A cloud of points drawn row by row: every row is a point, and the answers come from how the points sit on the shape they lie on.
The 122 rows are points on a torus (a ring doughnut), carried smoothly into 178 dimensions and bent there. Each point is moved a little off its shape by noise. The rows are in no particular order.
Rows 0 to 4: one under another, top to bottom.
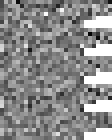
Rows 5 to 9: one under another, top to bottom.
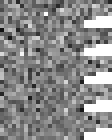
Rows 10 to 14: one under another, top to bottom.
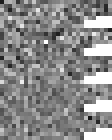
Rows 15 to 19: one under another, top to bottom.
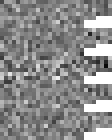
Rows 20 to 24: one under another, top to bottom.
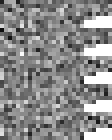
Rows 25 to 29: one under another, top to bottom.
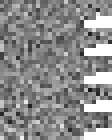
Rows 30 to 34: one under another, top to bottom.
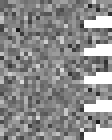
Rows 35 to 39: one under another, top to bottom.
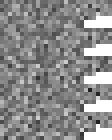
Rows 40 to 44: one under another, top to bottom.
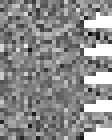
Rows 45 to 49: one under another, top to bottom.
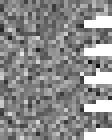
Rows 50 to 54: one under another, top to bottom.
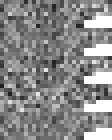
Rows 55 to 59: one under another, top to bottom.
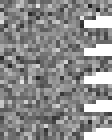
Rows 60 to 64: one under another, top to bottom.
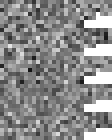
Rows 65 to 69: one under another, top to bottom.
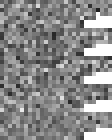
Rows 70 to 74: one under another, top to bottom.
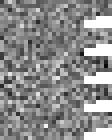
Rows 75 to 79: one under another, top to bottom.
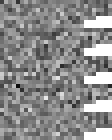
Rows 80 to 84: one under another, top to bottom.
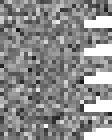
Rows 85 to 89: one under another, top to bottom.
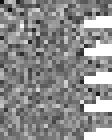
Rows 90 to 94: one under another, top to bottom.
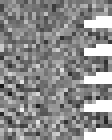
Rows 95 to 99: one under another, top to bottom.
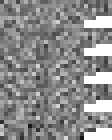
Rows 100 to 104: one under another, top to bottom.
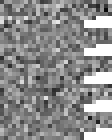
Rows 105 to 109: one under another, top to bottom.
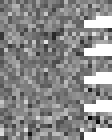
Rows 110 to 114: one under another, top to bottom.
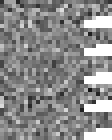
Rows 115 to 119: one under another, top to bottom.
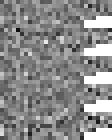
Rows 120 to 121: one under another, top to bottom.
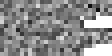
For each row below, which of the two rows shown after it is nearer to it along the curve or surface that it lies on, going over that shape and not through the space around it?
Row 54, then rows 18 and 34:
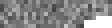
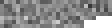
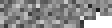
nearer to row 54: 34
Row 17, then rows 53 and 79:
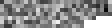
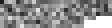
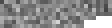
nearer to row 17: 53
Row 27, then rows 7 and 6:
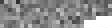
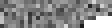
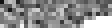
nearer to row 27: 6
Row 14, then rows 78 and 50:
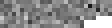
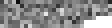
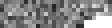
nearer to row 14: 50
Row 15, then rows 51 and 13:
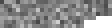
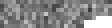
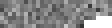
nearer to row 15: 51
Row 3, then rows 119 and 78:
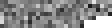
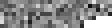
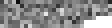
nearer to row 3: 119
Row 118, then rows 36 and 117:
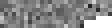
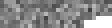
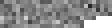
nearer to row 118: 117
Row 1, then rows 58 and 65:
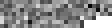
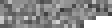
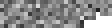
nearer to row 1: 65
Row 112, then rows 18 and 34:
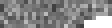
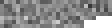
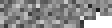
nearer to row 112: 34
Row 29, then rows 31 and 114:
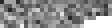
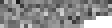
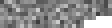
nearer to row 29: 31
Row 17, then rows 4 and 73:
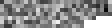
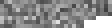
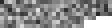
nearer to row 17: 73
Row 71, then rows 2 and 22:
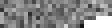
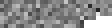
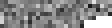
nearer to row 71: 22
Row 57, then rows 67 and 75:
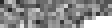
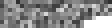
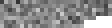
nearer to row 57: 67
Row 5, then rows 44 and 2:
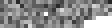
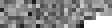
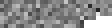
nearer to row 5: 2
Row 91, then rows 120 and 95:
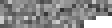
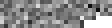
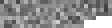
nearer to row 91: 95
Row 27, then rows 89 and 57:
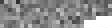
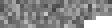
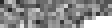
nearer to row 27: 89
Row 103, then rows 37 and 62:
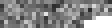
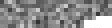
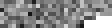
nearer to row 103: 37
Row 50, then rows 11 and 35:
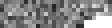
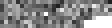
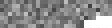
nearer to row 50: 11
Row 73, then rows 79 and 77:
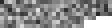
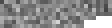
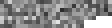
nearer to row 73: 77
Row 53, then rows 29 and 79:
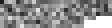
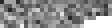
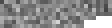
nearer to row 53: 29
